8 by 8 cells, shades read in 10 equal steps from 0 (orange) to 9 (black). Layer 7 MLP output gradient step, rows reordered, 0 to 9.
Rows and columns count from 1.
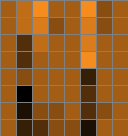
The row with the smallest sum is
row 1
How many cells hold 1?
3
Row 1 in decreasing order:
4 3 3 3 3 2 0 0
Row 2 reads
3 2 1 4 3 1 4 3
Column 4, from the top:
3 4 3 3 3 3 4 4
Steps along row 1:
down down up same down up down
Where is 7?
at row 5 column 6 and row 8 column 2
